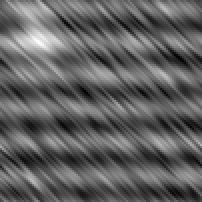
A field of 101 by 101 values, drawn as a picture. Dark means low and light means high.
Bumps: one, in the top left. Stripes: horizontal, repeating 6 times. Ninth with the highest average: top left. Lone odd cells: none.
